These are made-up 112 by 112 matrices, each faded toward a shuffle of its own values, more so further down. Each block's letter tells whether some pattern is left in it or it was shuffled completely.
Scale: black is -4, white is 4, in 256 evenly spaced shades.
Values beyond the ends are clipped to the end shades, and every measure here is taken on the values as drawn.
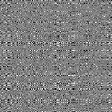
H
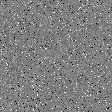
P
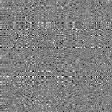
H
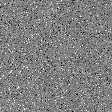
P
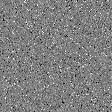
P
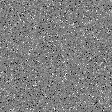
P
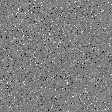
P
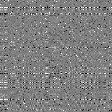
H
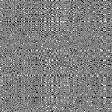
H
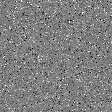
P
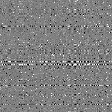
H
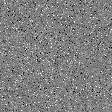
P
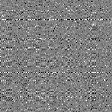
H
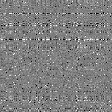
H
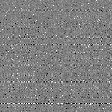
H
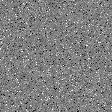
P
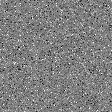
P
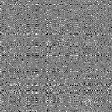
H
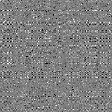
H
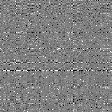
H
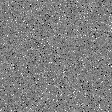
P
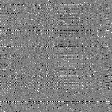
H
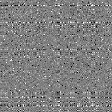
H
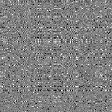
H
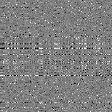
H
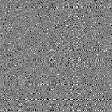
H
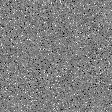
P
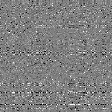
H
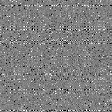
H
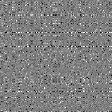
H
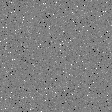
P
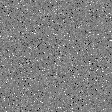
P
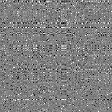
H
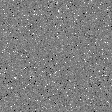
P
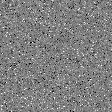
P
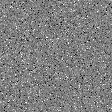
P
